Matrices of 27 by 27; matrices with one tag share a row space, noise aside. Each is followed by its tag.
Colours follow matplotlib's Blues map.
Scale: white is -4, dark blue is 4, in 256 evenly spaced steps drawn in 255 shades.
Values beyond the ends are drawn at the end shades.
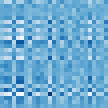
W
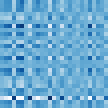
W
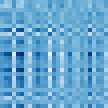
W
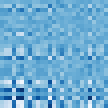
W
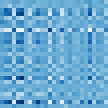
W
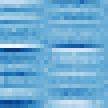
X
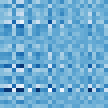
W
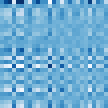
W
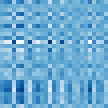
W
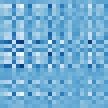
W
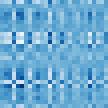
W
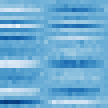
X
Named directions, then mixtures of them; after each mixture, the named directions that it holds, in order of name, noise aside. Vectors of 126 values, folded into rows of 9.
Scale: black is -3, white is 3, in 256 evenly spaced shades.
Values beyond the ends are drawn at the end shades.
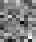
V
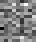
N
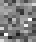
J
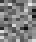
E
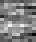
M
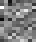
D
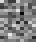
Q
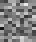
N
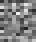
D, E, N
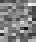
E, J, M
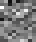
D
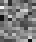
D, V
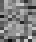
M, V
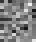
D, E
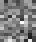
V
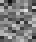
D, Q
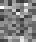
D, N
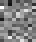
D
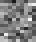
E, J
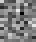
Q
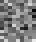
E
